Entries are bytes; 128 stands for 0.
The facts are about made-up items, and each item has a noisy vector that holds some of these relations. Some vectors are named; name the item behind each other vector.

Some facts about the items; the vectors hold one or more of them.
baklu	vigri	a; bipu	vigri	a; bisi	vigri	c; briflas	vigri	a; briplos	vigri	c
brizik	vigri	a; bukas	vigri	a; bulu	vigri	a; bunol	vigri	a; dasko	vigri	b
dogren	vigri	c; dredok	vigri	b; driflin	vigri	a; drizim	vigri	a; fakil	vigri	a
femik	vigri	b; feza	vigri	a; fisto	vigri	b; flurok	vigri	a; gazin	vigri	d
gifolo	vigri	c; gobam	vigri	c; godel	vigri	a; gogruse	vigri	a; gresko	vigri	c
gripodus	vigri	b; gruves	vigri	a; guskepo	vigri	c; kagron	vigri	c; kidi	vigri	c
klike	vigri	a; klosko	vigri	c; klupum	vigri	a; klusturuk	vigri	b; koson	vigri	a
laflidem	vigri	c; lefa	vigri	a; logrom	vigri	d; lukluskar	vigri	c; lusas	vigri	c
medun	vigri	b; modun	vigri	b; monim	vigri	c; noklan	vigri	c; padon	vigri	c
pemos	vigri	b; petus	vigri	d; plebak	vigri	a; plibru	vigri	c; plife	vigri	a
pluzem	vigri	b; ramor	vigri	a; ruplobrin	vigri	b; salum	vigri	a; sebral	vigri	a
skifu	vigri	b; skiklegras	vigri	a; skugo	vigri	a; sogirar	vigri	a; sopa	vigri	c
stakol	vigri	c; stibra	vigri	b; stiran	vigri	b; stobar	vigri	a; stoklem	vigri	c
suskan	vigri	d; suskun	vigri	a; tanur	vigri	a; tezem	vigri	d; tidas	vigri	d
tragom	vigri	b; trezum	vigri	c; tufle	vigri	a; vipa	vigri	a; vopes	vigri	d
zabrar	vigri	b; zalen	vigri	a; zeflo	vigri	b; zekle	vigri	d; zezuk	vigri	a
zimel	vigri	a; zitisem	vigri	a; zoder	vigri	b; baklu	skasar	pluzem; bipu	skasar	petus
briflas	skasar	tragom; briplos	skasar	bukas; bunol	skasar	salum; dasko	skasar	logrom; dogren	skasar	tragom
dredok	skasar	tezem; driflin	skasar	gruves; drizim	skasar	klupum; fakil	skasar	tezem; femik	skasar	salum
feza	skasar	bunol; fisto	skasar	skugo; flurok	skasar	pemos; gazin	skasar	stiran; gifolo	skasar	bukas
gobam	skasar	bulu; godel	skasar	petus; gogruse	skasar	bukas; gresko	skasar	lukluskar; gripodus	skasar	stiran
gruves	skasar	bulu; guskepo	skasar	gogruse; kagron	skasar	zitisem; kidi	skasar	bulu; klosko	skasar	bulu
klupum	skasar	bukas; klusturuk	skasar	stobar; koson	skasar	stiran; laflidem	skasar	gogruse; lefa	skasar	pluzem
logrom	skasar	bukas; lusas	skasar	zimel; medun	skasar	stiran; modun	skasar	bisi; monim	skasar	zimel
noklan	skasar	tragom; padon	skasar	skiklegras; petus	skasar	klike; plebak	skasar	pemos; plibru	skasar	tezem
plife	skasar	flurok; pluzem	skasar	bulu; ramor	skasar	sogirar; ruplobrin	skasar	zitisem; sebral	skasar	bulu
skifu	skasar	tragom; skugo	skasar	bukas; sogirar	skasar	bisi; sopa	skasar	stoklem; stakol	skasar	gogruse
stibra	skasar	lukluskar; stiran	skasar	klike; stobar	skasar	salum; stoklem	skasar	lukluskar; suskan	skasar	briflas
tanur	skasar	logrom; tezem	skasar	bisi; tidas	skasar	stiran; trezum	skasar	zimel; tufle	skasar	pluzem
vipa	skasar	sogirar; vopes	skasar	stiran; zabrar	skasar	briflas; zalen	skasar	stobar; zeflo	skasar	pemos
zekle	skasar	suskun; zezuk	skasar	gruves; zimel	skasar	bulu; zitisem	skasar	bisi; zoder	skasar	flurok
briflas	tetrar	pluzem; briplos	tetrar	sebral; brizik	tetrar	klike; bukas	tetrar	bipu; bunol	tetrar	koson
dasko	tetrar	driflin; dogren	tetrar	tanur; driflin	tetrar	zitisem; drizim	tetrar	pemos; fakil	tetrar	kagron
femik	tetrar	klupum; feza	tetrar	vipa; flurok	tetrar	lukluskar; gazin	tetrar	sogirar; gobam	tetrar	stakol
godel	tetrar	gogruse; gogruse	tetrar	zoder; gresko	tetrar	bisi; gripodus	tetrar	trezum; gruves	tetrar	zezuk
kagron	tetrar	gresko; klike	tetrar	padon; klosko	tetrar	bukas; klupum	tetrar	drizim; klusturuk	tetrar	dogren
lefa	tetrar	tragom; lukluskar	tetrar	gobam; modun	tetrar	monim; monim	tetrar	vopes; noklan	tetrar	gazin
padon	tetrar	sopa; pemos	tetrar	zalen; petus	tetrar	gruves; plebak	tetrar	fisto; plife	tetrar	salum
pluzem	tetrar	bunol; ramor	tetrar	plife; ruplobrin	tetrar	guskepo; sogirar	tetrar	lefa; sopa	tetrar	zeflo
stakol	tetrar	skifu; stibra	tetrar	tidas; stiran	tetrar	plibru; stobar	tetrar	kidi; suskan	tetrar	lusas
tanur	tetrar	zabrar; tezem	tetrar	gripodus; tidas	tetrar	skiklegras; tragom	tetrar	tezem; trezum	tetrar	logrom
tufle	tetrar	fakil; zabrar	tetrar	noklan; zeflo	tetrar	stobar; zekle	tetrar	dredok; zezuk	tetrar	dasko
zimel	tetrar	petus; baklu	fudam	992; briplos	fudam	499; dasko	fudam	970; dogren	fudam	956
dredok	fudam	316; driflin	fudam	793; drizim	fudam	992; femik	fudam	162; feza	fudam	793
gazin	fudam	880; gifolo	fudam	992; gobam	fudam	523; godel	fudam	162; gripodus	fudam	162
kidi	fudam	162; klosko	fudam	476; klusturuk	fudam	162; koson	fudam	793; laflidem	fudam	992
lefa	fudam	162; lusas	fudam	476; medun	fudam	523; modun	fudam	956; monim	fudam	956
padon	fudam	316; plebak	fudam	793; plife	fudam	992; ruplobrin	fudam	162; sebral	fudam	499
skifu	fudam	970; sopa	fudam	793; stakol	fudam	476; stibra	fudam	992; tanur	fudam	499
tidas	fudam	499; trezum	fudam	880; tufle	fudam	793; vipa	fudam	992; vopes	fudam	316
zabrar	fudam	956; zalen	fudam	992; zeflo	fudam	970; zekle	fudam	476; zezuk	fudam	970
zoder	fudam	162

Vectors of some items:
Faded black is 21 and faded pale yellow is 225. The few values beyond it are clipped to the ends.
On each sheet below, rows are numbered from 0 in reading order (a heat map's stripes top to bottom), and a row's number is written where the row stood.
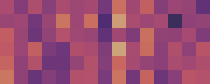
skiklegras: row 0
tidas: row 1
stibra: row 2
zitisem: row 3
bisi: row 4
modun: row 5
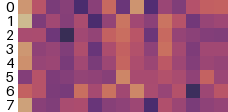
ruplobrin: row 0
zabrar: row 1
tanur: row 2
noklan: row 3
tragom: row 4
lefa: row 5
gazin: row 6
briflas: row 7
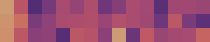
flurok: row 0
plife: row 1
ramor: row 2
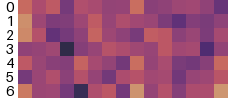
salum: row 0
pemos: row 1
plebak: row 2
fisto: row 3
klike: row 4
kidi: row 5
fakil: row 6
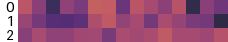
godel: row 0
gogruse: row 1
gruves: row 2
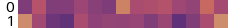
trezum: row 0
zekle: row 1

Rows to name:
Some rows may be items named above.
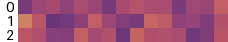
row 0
kidi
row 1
plebak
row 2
petus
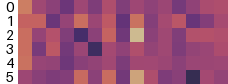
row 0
lukluskar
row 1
stiran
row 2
vipa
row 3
skifu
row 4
gresko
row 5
vopes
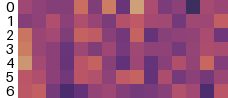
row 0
vopes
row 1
kidi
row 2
bunol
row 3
lukluskar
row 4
feza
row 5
bukas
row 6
briplos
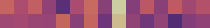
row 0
plibru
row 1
koson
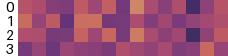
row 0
medun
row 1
stobar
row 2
medun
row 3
monim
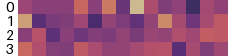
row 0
vopes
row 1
suskan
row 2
tufle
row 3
zeflo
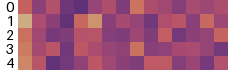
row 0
bisi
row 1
klusturuk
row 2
brizik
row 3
salum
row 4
plebak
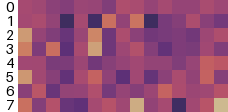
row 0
bulu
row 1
guskepo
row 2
femik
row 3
zalen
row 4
gobam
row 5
feza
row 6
zimel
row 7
dredok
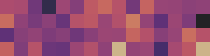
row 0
tanur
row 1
zoder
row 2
lusas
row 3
dredok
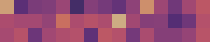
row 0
suskan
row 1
bipu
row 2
klosko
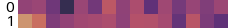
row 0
stakol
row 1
plife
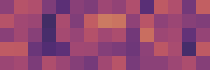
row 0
sebral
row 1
logrom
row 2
dasko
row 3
briplos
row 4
pluzem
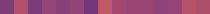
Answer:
baklu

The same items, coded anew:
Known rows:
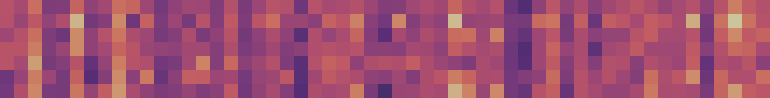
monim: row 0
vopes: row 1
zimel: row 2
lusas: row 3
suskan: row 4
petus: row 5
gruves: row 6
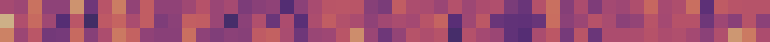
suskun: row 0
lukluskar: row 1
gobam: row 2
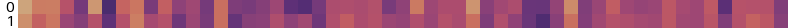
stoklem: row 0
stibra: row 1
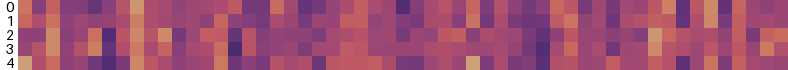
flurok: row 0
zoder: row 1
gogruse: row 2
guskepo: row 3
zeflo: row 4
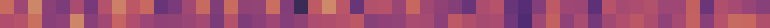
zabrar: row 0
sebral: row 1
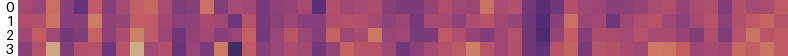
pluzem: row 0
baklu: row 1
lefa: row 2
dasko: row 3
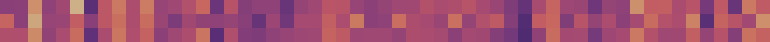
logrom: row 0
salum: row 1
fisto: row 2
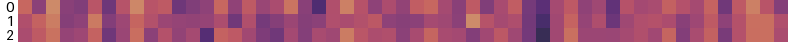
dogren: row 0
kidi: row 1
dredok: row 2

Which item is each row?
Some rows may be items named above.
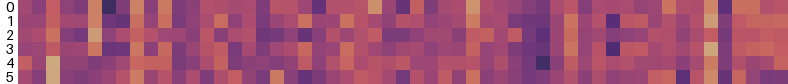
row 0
klike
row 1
koson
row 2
bulu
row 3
koson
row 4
femik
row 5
pemos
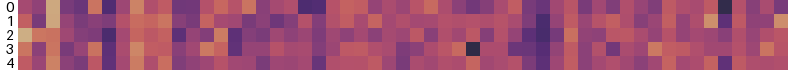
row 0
briflas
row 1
bunol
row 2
gresko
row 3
stakol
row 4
brizik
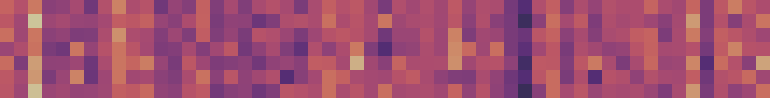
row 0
zekle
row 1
zalen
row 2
plebak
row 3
zimel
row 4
stobar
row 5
skifu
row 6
zalen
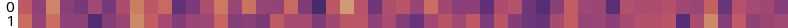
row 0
zabrar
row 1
plife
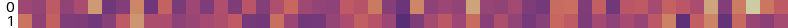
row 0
vopes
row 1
flurok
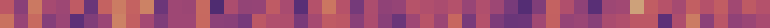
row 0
tanur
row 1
plife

